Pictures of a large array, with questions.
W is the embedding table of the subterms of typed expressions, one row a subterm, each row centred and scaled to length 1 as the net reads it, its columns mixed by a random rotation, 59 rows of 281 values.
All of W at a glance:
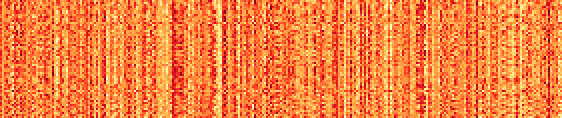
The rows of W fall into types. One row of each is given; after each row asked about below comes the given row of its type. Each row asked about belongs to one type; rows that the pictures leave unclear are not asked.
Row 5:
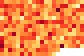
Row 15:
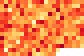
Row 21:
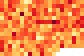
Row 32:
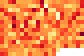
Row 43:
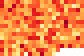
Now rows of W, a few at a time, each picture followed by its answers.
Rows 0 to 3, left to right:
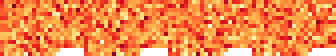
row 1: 15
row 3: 43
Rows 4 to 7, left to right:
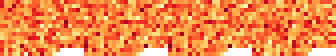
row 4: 43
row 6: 5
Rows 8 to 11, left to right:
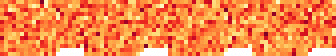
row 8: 32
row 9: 5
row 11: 21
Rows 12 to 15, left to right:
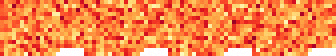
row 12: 43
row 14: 43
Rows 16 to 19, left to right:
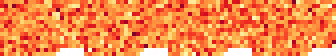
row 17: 15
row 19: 5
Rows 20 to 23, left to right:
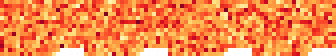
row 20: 5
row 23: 32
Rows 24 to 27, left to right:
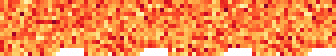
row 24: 21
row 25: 43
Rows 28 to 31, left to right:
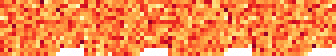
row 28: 5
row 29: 43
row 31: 5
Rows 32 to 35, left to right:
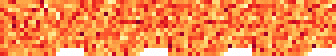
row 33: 21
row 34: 5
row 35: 5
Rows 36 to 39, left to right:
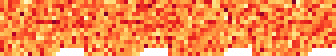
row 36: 21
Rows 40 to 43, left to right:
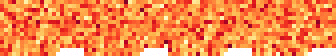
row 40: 32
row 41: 5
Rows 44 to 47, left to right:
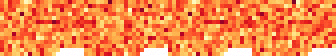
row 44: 21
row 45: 5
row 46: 21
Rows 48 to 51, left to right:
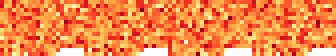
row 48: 43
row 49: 43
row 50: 15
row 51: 43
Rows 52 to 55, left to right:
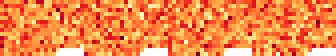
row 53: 32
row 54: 15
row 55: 43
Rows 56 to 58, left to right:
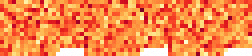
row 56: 32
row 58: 15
